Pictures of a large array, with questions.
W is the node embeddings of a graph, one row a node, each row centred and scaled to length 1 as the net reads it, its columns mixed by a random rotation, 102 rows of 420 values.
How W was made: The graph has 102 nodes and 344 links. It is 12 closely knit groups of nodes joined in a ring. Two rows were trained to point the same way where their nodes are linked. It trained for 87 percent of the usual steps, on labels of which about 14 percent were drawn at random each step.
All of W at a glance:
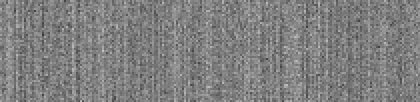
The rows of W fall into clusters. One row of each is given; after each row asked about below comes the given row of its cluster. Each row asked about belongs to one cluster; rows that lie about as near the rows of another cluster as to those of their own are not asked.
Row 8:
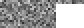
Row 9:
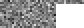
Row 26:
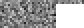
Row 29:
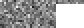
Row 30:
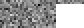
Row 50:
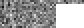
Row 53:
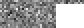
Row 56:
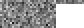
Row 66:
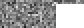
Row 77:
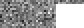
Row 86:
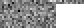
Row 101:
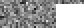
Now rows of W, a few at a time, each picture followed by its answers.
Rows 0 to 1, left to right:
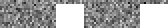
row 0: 29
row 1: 56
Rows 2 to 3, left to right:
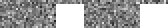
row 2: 26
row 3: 29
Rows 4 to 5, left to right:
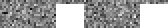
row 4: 30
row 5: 53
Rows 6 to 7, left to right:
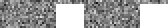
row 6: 8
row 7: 86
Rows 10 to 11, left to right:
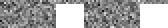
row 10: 86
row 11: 86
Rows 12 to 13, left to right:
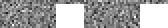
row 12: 30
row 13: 53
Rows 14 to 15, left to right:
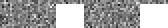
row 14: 50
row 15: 29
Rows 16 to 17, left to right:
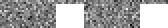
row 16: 53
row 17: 8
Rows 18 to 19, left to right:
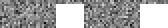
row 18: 101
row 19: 8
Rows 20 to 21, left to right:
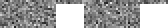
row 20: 9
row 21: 101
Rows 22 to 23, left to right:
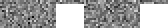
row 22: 9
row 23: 26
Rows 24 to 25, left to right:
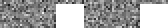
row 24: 77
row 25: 26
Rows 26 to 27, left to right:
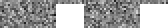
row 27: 26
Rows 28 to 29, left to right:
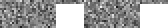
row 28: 56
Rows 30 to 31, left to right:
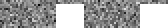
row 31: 29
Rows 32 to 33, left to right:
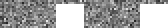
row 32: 50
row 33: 8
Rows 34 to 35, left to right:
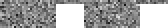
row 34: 9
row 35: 66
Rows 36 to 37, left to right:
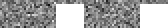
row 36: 66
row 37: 101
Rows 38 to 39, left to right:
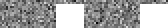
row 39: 56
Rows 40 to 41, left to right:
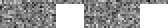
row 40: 26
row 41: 50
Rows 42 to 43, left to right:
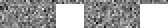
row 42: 8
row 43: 56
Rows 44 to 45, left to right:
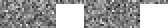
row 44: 29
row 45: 26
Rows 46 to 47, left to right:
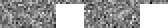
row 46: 77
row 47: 53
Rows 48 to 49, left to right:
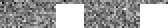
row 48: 50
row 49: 29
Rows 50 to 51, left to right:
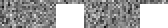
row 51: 56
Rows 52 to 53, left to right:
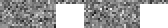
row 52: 77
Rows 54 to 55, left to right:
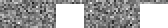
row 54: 26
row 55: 9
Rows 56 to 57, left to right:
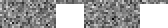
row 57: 30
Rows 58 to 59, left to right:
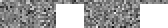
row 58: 8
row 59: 9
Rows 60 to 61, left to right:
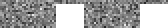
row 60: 66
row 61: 56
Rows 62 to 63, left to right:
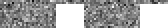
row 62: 86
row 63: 66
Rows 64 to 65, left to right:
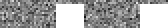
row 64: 8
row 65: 77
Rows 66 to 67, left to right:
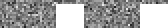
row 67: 8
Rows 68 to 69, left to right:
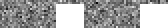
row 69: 86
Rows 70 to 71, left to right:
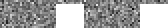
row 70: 50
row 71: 8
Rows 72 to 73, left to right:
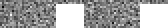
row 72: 50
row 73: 9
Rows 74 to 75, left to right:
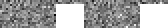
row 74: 30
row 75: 30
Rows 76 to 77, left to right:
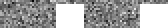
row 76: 86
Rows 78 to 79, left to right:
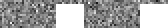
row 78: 56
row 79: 86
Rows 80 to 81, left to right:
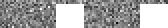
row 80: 29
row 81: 8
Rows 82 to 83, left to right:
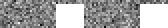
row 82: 29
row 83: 56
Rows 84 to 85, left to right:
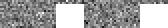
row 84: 77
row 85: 30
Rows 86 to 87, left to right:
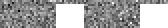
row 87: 53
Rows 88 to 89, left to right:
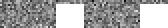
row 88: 26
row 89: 30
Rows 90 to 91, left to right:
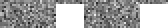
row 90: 9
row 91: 77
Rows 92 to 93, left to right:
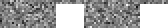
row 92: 66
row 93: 56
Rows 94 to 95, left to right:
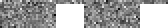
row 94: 26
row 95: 101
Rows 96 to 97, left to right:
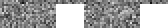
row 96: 101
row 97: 53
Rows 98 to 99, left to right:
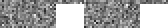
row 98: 50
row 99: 56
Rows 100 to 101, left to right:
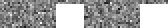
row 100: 77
